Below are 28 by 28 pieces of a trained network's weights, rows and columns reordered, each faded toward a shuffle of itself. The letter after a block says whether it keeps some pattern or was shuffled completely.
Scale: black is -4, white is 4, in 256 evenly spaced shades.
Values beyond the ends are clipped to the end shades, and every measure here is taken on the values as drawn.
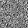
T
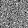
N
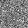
T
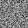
N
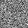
N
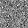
N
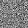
T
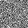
N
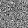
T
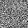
T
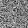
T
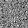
N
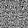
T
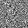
N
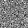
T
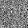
T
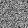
N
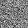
N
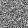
T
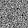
N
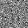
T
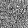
T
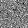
N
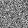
N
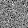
N
